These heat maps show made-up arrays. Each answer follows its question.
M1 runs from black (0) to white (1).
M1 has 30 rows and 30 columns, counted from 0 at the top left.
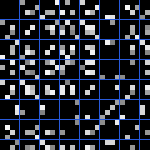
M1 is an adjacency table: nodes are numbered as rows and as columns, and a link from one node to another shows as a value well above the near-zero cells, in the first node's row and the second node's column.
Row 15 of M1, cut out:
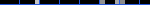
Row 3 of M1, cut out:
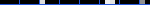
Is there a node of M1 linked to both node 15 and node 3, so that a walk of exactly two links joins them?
no
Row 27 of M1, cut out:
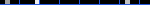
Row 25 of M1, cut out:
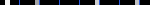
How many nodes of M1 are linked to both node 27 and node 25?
2
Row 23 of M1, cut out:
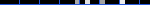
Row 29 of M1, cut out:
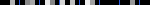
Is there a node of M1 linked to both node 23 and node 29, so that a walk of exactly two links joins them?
yes
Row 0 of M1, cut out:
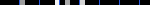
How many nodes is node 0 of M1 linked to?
4
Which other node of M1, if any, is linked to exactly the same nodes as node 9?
node 6
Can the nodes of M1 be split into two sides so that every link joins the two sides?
no
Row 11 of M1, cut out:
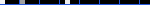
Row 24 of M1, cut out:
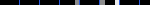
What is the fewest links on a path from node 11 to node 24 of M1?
5
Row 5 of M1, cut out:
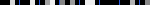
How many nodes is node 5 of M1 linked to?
10
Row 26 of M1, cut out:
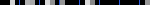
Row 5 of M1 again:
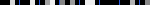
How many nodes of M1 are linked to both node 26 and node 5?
8
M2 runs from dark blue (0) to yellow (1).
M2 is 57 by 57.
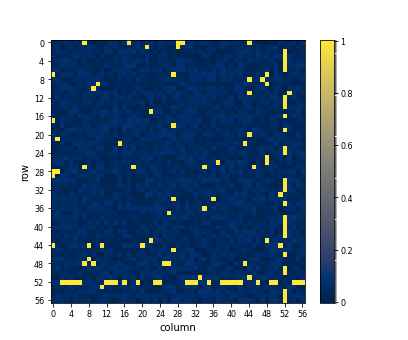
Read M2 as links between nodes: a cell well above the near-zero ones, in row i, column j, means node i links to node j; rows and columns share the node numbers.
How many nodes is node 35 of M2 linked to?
1
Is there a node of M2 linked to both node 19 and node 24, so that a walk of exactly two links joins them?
yes
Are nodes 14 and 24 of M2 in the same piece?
yes
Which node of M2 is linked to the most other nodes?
node 52
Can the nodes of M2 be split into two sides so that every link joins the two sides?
yes
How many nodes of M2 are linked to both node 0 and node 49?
0
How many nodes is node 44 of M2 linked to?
5
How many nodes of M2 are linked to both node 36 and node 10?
0
